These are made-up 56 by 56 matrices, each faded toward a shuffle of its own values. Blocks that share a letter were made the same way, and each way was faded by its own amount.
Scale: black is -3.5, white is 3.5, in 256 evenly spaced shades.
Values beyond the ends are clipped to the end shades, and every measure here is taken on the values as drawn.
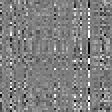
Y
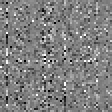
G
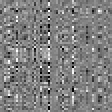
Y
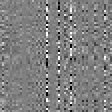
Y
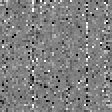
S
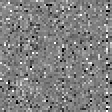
S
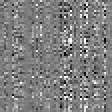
Y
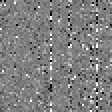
G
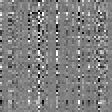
Y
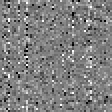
G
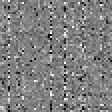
G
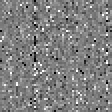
S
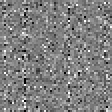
G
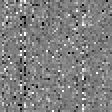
G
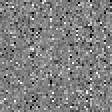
S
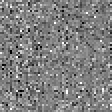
G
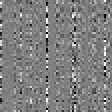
Y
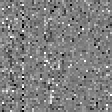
S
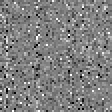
S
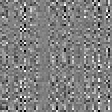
Y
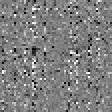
G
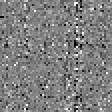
G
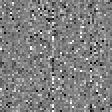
S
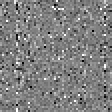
S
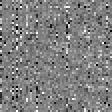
G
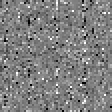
S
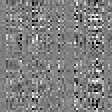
Y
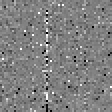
S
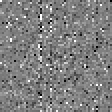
S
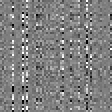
Y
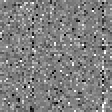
S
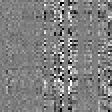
Y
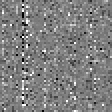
G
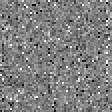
S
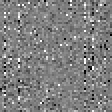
G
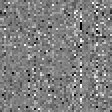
G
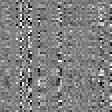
Y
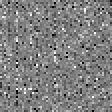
S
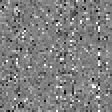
S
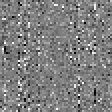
G
